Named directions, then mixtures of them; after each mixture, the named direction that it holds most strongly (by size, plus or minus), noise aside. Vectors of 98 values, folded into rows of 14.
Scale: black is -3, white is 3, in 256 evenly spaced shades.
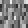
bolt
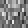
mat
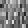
mat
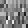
mat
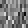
mat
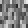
bolt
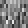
mat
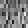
mat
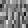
bolt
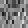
mat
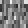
bolt
